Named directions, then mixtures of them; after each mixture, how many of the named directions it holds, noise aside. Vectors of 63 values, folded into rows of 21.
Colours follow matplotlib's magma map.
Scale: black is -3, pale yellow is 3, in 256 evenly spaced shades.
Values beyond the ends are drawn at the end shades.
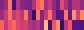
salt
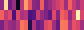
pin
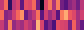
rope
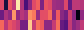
one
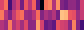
one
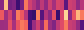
three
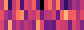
one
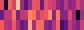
one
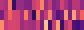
one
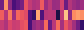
three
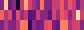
one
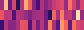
two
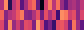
one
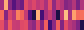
three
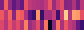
three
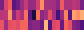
two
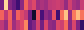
three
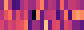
two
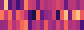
three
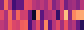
three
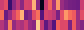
one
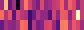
one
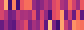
two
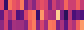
three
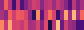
two
